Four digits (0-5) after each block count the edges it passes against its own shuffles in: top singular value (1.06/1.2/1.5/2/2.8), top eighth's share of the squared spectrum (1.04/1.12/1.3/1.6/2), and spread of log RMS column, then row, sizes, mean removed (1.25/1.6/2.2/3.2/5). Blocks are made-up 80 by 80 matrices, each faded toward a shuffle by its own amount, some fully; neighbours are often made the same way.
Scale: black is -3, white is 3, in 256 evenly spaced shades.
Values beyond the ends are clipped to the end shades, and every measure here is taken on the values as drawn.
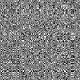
4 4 3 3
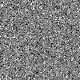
2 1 0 0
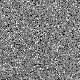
1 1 1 0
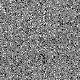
2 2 3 0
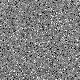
0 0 0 0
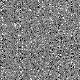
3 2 3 0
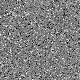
0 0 0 0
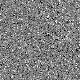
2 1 1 0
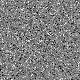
0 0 0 0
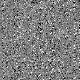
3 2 3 0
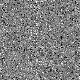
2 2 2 0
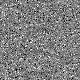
0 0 0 0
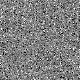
2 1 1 0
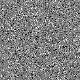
2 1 2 0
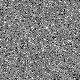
0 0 0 0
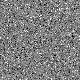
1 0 0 0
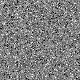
1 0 1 0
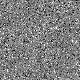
0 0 0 0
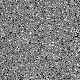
0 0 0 0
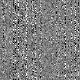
2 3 4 0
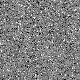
0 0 1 0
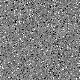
0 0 1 0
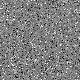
0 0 1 0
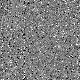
1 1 1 0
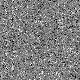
0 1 2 0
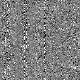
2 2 3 0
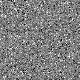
0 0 1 0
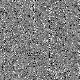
1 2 2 0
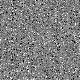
0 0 1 0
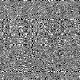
4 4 2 3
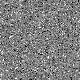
2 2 0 0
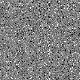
2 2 2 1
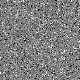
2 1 1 0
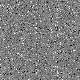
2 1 0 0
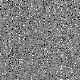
1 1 2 1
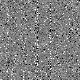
2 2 2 1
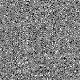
3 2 1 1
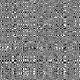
5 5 3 4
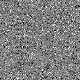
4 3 1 1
